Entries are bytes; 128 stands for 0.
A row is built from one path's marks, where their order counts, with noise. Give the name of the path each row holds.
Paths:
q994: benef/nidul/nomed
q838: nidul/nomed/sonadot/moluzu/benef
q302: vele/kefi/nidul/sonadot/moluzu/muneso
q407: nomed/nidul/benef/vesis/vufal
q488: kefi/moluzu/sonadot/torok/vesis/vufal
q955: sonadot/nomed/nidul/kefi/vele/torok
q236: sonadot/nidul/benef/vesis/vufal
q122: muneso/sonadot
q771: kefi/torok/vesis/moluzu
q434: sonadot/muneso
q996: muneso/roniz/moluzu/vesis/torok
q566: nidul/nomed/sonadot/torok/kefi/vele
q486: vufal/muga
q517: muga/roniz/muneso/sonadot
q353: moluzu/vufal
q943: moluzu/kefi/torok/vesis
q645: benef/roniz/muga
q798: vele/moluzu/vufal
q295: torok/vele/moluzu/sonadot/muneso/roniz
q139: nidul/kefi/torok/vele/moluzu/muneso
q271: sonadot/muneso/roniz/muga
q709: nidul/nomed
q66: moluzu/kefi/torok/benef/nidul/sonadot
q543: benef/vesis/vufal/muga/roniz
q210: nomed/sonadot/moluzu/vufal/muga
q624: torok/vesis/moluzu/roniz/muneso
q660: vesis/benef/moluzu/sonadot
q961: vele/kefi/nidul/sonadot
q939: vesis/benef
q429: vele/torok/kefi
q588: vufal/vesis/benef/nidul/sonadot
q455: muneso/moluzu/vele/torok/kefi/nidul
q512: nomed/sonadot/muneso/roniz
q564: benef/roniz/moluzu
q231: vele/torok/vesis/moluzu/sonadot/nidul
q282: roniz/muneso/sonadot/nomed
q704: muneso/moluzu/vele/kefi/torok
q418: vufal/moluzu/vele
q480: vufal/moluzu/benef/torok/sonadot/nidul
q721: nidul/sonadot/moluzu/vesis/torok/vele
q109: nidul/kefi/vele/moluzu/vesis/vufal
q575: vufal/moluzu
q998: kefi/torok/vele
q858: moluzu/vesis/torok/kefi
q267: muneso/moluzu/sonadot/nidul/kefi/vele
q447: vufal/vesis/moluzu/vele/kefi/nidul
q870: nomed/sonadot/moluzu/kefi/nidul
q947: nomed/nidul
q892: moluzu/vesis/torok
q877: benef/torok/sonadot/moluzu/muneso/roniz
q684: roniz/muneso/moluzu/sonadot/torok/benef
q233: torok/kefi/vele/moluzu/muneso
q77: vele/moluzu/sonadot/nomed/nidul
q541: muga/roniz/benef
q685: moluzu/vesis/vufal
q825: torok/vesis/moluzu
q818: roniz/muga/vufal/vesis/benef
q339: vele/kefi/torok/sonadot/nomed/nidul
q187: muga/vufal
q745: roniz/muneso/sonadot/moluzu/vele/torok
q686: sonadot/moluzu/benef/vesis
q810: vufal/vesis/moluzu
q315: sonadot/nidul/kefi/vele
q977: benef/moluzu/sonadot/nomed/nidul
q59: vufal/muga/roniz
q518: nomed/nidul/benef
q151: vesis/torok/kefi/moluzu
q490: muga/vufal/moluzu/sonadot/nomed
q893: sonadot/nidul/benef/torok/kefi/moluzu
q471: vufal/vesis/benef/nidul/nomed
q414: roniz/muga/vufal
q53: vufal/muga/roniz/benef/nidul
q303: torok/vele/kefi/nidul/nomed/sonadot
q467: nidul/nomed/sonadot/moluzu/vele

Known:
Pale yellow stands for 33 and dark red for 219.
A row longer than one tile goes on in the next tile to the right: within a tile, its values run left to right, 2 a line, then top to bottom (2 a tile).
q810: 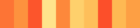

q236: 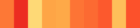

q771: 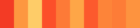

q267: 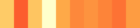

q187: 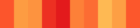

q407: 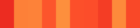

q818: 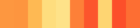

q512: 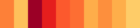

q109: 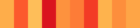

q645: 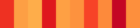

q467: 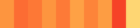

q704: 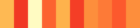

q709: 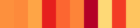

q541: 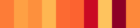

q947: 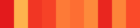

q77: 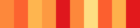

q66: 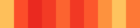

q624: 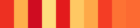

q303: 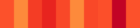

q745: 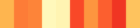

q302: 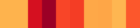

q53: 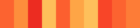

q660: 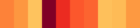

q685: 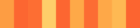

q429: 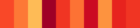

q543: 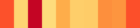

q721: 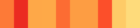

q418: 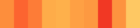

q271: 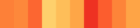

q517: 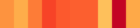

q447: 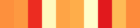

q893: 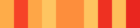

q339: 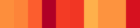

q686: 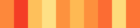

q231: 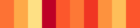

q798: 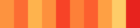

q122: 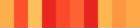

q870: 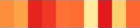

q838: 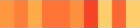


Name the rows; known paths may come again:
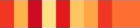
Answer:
q624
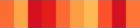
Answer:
q233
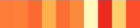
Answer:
q977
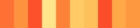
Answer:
q810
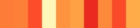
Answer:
q471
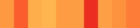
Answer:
q892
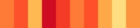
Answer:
q353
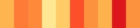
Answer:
q282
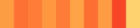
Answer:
q467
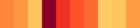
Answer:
q660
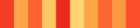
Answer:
q825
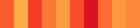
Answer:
q518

